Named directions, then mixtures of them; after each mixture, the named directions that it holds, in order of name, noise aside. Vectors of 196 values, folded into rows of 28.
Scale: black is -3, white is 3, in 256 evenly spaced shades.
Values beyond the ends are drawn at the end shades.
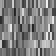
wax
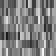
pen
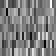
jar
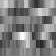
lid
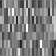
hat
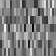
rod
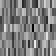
pen, rod, wax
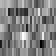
hat, lid, wax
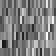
jar, wax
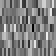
rod, wax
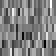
hat, jar, pen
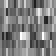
jar, lid, pen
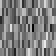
pen, rod, wax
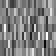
jar, rod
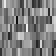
hat, lid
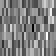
jar, rod, wax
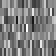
hat, rod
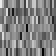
hat, jar, pen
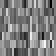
jar, lid, wax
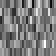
jar, pen, wax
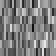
pen, rod, wax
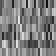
pen, wax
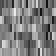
lid, wax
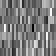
jar, rod, wax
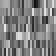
hat, lid, rod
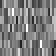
hat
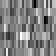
lid, pen, rod
